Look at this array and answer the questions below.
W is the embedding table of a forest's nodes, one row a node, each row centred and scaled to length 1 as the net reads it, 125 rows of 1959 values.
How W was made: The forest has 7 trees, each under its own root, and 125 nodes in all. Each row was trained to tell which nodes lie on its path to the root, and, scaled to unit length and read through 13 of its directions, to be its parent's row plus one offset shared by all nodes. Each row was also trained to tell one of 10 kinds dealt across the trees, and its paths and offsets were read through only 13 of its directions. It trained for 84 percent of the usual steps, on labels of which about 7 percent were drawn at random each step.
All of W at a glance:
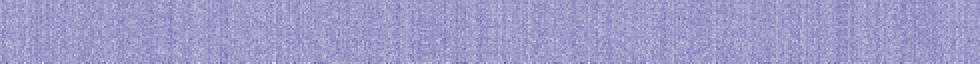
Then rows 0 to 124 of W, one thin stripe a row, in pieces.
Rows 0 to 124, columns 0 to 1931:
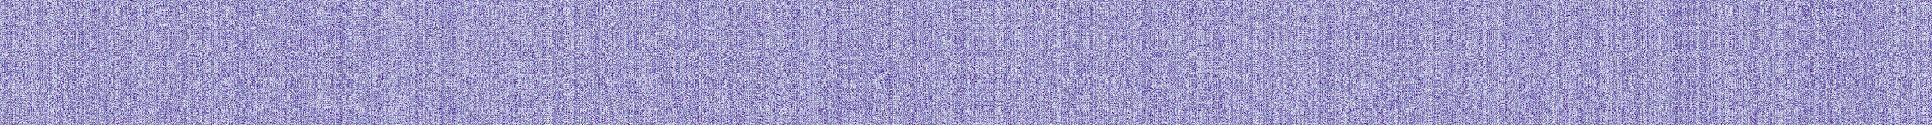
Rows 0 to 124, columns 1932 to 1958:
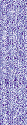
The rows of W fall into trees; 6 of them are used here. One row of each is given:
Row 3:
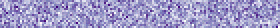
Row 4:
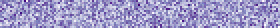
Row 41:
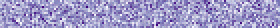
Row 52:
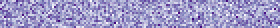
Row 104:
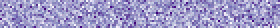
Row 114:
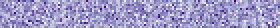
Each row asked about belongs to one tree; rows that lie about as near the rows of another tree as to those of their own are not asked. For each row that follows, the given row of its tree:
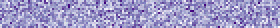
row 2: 104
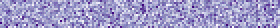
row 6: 114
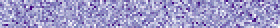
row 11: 104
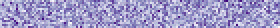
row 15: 41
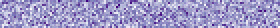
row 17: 4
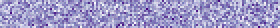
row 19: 4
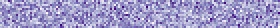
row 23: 104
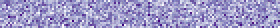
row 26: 4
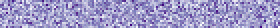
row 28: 4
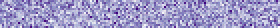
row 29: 52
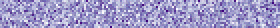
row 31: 114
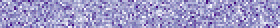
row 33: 114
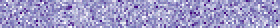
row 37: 114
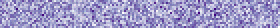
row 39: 114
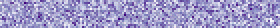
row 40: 41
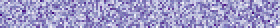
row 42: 3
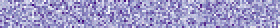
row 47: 3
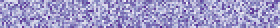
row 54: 52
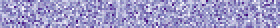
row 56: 114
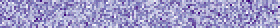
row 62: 3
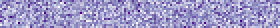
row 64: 4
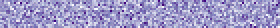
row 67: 41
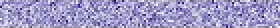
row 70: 4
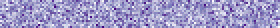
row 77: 104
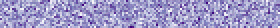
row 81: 41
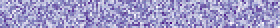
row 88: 3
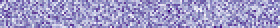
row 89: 52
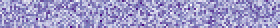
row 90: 3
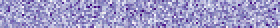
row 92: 41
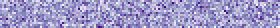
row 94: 104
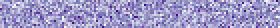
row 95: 41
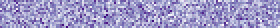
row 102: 3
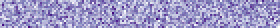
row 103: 114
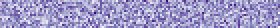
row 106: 114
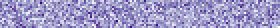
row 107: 104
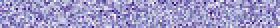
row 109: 41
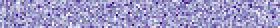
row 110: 41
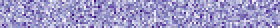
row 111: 41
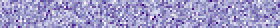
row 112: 114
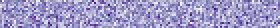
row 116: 114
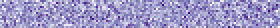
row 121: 41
